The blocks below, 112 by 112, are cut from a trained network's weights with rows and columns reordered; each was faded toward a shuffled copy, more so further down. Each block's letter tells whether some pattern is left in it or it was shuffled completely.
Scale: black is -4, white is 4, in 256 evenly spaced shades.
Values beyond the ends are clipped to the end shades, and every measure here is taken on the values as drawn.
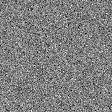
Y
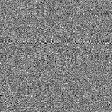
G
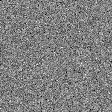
Y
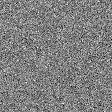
Y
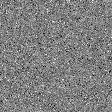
Y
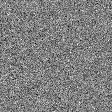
Y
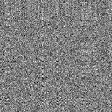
G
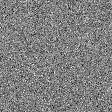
Y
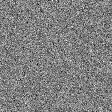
Y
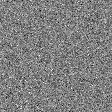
Y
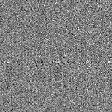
G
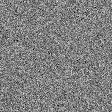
Y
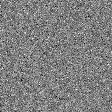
Y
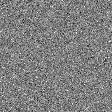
Y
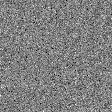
Y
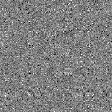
G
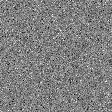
Y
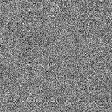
G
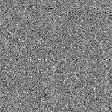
G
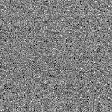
G
